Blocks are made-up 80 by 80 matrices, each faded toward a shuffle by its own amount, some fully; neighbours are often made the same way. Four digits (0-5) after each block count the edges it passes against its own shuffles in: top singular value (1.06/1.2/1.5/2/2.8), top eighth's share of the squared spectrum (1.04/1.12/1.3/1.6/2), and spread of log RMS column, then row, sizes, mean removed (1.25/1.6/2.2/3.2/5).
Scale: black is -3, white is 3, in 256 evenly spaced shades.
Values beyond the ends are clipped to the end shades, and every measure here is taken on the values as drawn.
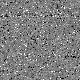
0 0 0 1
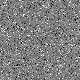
0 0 0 0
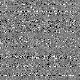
2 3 2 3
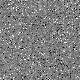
0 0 0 0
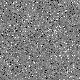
0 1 0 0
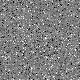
0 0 0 0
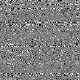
2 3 2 4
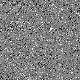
1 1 1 2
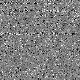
1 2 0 2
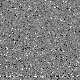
2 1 0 1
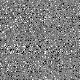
1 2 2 3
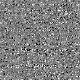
1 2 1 3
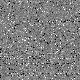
1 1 0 1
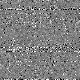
2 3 1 3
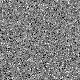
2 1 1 0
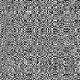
5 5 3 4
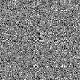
4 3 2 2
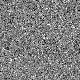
2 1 0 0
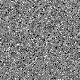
3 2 0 0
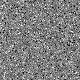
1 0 0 0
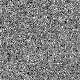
3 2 1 0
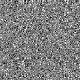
4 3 1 2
